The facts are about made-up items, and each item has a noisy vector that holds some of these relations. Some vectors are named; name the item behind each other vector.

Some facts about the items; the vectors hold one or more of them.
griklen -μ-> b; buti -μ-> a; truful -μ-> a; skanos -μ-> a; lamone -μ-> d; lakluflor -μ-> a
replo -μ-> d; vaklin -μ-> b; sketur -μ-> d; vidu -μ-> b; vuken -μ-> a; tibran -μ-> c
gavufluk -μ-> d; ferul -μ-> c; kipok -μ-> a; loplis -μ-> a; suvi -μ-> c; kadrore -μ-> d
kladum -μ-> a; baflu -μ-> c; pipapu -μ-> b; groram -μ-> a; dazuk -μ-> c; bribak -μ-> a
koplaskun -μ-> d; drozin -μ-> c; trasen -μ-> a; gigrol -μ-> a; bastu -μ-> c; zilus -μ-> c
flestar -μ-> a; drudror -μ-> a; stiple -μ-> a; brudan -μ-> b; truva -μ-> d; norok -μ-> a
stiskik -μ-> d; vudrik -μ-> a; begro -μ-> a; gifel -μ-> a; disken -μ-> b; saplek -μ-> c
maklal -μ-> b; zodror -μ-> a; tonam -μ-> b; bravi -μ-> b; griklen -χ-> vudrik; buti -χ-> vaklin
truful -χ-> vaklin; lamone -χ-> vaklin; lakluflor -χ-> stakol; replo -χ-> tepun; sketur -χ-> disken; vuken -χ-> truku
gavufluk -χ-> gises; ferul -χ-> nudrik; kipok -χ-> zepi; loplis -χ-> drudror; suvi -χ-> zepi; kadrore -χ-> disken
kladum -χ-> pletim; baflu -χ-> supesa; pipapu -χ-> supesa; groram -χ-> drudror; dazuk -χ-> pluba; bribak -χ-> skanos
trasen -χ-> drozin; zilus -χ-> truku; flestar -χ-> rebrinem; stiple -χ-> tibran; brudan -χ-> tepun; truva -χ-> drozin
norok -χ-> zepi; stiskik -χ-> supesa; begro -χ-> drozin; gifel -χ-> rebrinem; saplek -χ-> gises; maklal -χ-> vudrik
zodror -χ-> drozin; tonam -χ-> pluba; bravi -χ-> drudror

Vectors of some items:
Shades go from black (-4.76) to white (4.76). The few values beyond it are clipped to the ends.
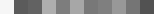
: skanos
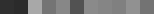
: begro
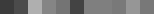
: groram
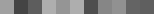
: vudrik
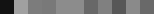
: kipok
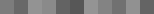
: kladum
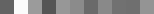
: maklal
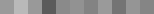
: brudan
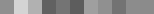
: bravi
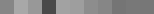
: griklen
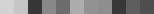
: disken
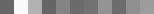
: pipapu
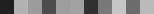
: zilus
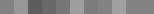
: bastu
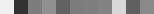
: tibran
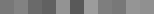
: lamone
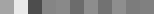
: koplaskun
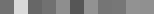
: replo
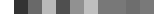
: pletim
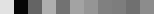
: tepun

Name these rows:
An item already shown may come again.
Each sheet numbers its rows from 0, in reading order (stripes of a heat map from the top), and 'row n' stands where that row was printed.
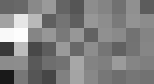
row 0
kladum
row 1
bravi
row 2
vaklin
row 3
gavufluk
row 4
bastu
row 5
suvi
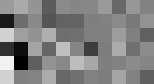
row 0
brudan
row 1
baflu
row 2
drudror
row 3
vuken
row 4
supesa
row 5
drudror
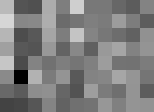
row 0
gises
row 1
drudror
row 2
gises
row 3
drozin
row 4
vidu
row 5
stiple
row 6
kladum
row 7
ferul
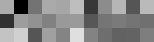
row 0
truku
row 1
lakluflor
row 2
zepi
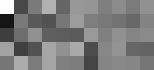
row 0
pluba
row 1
saplek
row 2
dazuk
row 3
vudrik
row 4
gigrol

